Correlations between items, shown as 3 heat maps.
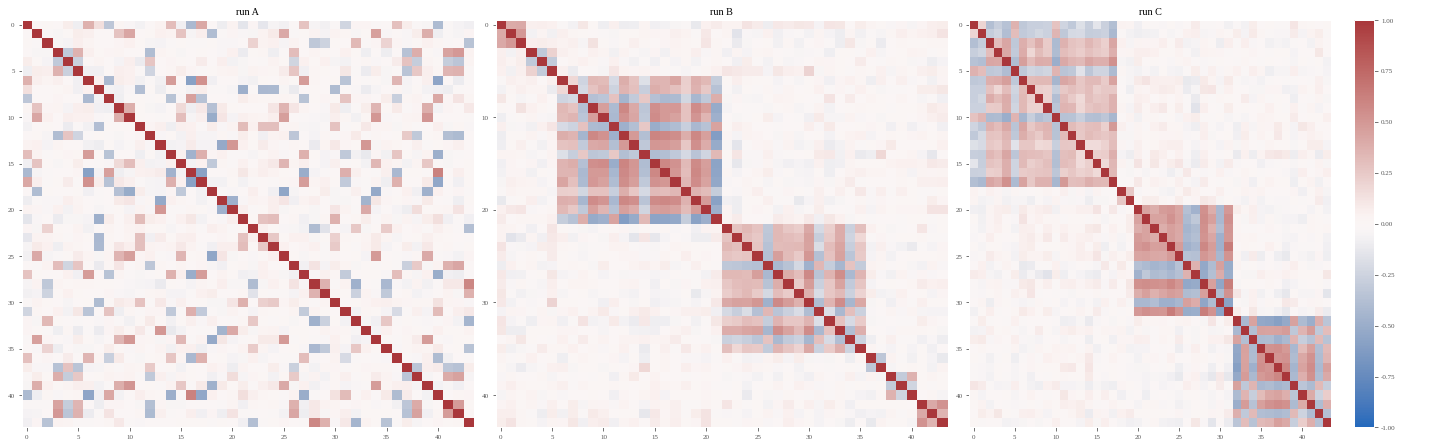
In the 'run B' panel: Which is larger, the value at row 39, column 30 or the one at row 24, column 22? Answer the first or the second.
the second
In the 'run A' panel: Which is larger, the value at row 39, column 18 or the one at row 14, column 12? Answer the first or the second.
the second
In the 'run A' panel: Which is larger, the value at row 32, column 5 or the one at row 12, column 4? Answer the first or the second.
the second
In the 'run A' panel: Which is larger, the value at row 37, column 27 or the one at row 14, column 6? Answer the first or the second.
the second
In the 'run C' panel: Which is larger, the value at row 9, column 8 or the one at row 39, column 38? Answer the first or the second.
the first
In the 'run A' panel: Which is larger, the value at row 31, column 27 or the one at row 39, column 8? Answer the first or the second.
the second
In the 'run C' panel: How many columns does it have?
44
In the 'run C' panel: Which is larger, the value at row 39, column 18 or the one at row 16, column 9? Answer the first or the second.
the second
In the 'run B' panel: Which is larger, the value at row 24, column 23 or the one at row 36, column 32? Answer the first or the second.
the first
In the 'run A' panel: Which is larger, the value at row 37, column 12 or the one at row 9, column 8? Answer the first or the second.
the first
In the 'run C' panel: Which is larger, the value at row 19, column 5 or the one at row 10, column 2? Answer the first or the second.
the first
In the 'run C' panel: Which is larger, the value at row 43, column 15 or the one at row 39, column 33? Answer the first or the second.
the first
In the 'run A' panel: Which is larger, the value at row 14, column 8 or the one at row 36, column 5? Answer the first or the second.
the second
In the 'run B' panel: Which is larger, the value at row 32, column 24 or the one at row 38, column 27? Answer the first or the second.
the first
